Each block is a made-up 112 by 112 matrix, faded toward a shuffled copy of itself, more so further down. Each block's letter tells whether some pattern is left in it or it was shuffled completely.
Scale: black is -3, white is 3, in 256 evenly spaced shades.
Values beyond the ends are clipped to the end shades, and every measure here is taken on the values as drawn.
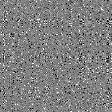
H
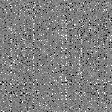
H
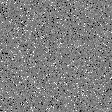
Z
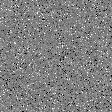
Z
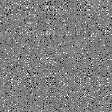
H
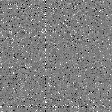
H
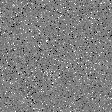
Z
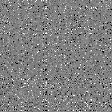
H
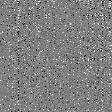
H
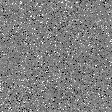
Z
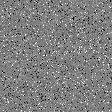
Z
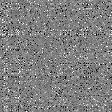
H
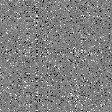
H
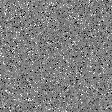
Z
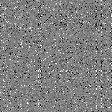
H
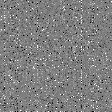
H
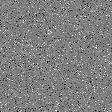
Z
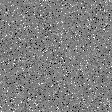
Z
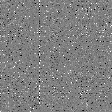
H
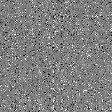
H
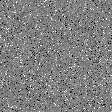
Z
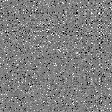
H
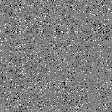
H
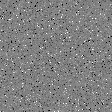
Z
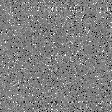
H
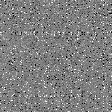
H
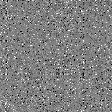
H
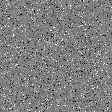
Z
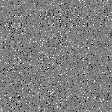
H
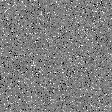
Z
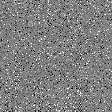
H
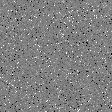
Z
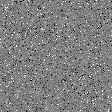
Z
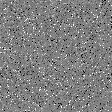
Z
